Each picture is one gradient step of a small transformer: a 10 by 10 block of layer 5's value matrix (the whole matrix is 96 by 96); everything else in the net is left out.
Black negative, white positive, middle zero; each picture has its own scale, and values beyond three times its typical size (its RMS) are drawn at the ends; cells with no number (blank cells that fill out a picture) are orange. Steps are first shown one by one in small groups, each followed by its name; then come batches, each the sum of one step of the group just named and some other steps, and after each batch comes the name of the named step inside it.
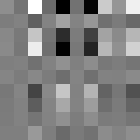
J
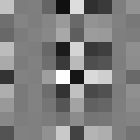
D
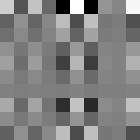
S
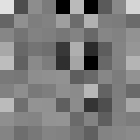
D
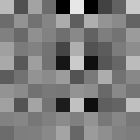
D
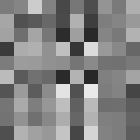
J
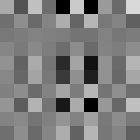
S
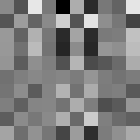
J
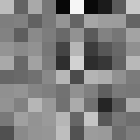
D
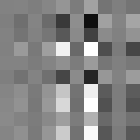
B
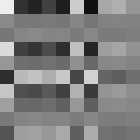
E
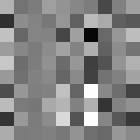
B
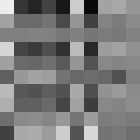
E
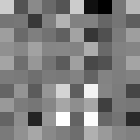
B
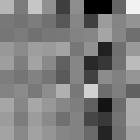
B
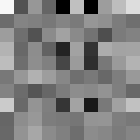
E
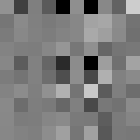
B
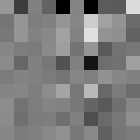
B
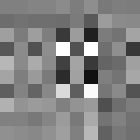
B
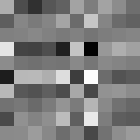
E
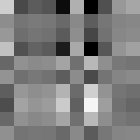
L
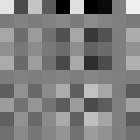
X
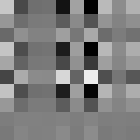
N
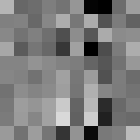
L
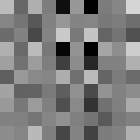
N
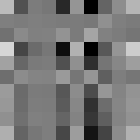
N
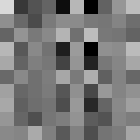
N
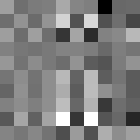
X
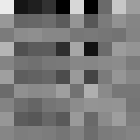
L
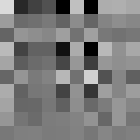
N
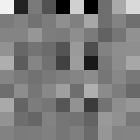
X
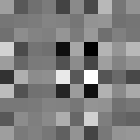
N
